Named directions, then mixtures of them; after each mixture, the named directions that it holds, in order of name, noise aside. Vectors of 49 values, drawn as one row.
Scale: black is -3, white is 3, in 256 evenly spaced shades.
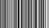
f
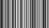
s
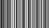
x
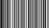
f, s, x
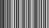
f, x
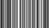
f, s, x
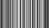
f, s, x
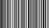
f, s, x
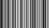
s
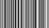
f, s, x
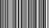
f, s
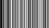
s, x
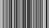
s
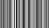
s, x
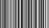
f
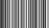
f, s, x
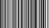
f, s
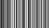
x
